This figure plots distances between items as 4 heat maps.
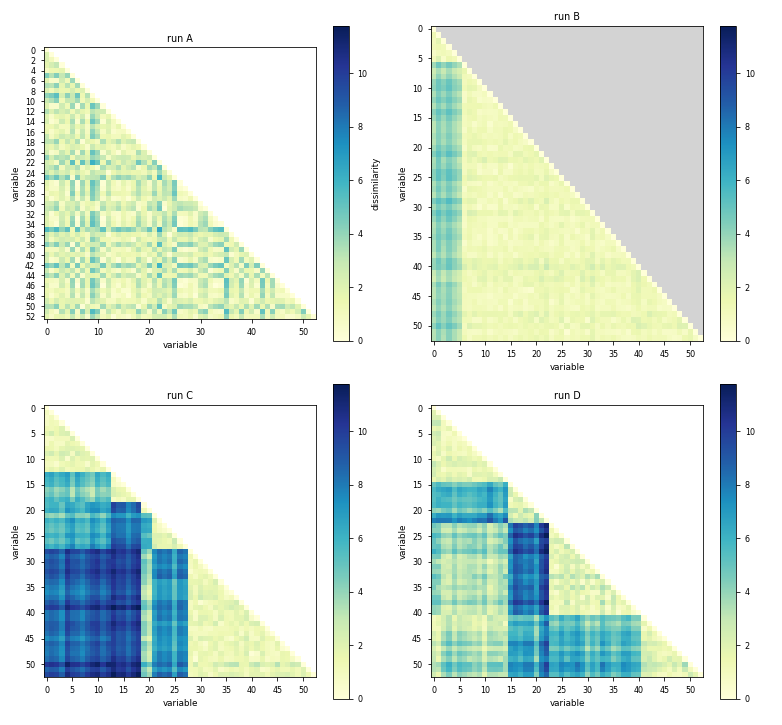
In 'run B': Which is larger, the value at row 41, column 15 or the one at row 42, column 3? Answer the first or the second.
the second
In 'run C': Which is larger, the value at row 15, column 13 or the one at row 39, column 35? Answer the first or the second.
the second
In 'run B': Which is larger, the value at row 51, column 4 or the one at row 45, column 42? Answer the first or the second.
the first
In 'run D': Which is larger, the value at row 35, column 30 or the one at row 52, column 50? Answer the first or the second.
the second
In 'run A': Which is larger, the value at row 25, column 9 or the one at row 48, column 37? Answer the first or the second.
the first
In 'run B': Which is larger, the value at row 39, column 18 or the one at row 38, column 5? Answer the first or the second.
the second
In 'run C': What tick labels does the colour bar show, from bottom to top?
0, 2, 4, 6, 8, 10
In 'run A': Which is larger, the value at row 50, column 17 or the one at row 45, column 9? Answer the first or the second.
the second
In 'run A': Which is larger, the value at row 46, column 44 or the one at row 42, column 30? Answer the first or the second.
the first
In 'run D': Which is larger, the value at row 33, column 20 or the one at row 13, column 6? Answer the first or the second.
the first
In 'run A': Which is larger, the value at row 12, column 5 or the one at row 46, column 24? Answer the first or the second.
the second
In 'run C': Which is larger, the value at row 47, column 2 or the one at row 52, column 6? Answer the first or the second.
the second
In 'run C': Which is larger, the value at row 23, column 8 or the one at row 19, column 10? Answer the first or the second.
the second
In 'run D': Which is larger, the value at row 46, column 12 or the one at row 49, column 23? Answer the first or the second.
the second
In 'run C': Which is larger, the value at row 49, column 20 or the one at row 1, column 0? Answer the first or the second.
the first
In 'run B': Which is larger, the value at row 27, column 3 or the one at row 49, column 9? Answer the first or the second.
the first
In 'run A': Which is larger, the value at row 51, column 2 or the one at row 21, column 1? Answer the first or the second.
the second
